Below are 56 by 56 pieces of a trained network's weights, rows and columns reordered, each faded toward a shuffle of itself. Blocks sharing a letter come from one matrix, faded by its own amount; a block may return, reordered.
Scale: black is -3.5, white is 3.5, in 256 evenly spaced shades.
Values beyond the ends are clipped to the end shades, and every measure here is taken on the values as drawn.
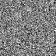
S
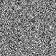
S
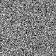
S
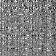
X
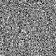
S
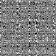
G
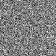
S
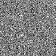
S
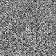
S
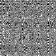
G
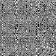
G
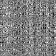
X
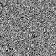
S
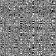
G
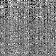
X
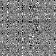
G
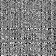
X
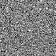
S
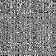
X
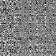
G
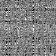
G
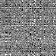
G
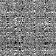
G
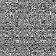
G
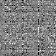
G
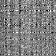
X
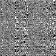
G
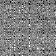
G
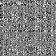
X
